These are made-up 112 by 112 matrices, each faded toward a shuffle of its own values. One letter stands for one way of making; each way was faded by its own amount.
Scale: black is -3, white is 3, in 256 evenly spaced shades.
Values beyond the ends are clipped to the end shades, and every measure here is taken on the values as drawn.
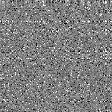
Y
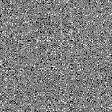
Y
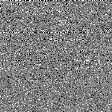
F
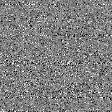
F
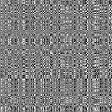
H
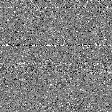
F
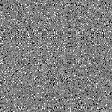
Y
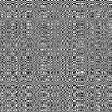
H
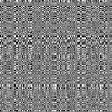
H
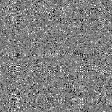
Y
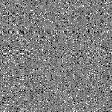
Y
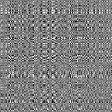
H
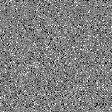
Y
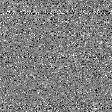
F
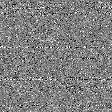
F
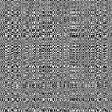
H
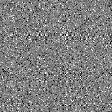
Y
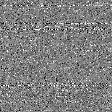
F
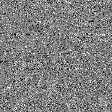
F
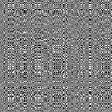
H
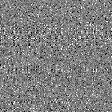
Y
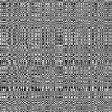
H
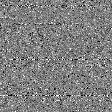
F
